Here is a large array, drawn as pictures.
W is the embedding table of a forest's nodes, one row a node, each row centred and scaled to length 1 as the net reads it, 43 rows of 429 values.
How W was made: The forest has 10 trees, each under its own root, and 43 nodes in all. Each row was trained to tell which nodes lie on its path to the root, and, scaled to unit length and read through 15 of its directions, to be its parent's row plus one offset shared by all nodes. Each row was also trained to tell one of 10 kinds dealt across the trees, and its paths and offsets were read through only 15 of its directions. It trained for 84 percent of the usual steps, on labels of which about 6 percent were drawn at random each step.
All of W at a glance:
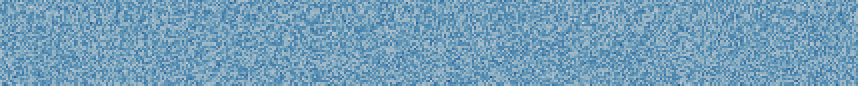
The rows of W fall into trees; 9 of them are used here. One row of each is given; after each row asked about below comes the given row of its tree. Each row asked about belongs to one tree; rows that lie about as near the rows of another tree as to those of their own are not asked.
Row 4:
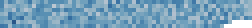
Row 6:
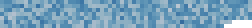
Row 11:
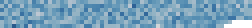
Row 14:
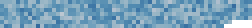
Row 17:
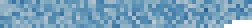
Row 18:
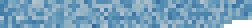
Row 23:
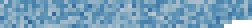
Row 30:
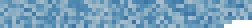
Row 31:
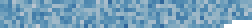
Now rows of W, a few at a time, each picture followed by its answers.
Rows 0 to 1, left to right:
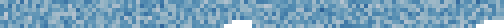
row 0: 6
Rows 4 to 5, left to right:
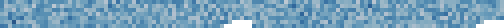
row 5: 4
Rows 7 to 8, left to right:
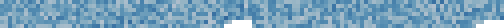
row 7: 23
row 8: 6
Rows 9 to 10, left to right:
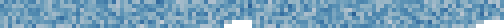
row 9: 23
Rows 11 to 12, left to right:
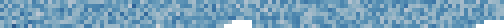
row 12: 30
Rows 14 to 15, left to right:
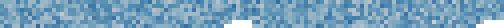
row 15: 14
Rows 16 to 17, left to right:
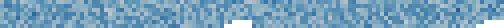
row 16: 31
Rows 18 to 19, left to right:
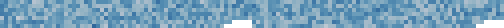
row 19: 6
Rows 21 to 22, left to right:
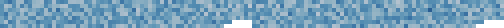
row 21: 4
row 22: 4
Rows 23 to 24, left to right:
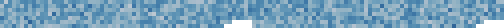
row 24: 31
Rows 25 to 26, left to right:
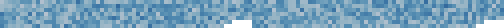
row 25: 14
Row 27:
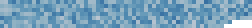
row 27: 17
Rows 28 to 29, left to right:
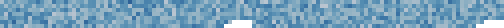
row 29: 11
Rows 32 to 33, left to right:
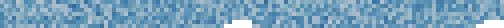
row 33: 11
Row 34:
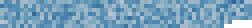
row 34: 31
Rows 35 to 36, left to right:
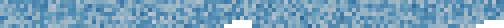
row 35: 17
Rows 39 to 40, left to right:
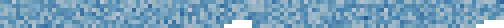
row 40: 14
